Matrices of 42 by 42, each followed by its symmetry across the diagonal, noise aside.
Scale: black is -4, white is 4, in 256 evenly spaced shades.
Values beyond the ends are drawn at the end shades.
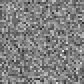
neither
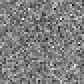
neither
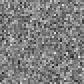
neither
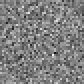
antisymmetric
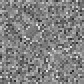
symmetric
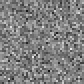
antisymmetric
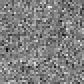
antisymmetric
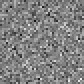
symmetric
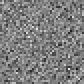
symmetric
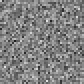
neither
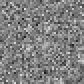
symmetric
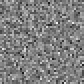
antisymmetric
